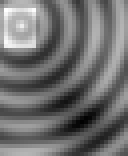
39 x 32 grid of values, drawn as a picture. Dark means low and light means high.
Mirror symmetry: none. Odd rows or columns: none. Rings: centred on the top left. Ninth with the highest average: top left. Odd patch: higher, in the top left.
